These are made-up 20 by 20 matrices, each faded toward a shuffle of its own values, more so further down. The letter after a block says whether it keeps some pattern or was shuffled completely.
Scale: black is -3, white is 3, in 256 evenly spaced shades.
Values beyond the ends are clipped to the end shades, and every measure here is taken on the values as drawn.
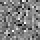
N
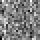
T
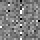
T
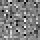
T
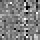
T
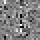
T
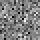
N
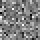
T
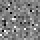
N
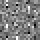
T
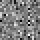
T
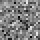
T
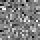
N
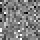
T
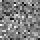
N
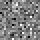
N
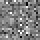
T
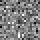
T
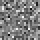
N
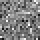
N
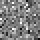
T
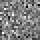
N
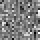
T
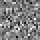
N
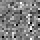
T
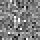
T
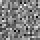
N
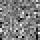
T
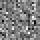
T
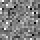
N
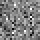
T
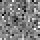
N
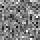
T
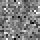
N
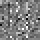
T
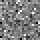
N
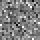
N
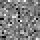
N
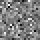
N
